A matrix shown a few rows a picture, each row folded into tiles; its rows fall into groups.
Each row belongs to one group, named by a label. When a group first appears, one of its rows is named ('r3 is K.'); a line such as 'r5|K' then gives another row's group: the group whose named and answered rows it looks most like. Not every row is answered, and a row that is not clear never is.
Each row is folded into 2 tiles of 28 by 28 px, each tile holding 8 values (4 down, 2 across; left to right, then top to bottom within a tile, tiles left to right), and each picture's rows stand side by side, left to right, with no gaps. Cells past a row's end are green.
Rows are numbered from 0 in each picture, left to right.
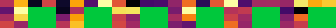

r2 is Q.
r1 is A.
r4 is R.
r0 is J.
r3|J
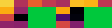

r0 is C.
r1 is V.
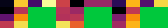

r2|A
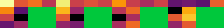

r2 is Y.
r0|C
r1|C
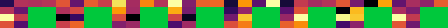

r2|C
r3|C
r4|A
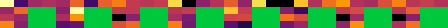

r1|J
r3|R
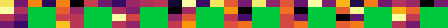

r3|A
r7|Q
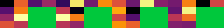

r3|J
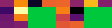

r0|J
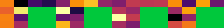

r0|Q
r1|V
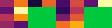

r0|J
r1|A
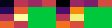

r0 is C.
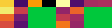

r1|R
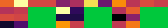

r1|V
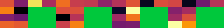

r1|Y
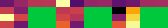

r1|R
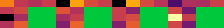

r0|Y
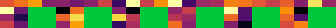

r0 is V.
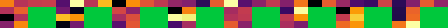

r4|R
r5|J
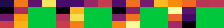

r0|A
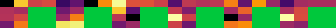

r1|A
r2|C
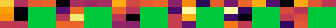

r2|C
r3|J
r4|V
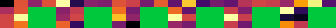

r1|R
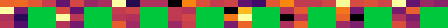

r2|R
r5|Y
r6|C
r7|R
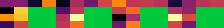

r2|Y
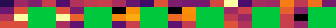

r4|R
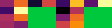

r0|J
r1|A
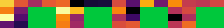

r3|Y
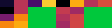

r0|A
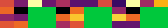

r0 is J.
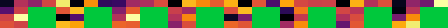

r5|Y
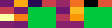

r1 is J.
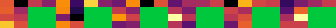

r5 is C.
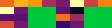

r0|V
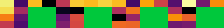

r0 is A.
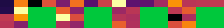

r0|J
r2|R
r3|Y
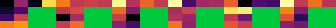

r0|A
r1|Y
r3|R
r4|Q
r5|C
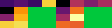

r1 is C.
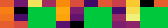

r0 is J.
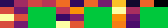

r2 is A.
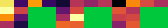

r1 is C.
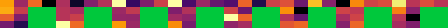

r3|R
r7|C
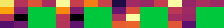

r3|R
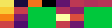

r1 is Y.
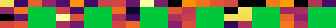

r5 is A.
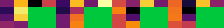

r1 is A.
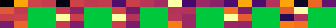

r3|R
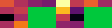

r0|Y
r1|C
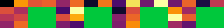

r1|J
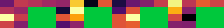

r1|J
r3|C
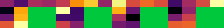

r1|V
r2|C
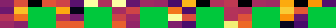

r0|J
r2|R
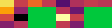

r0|C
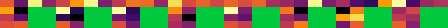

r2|V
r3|C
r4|V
